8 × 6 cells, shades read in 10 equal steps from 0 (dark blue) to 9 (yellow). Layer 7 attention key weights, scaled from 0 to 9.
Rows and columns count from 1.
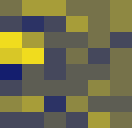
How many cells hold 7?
0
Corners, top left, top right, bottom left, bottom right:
4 5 2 4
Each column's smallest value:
0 1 1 2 2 2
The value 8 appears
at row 4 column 1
